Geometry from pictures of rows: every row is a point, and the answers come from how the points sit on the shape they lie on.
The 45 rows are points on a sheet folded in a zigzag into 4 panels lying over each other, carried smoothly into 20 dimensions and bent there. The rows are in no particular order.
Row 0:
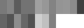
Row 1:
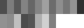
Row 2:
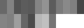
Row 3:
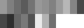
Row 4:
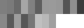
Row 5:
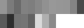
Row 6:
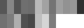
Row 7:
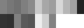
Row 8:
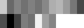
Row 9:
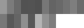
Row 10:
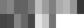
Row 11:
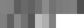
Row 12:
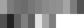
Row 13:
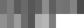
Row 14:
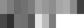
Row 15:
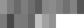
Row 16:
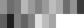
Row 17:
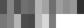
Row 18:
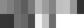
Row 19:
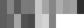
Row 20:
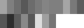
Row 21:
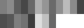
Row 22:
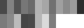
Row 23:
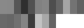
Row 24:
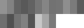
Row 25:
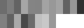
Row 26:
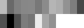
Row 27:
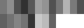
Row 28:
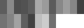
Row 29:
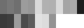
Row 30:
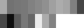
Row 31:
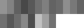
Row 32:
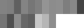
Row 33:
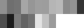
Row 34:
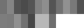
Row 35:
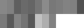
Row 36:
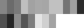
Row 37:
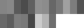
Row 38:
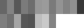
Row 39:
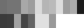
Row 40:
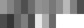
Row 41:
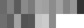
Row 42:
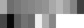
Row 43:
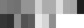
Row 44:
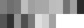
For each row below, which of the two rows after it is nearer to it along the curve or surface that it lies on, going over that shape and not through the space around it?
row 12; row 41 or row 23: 23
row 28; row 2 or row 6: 6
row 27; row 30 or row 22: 22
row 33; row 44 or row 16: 44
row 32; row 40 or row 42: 42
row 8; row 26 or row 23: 26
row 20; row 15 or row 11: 11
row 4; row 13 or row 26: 26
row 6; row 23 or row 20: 23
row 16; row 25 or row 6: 25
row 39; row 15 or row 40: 40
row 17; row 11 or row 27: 27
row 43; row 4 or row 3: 3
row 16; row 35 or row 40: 35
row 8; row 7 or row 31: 31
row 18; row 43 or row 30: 43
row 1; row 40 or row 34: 34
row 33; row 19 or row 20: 20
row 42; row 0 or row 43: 0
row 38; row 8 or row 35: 35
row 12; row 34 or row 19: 34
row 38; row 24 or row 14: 14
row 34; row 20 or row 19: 20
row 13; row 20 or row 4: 20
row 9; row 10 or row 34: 34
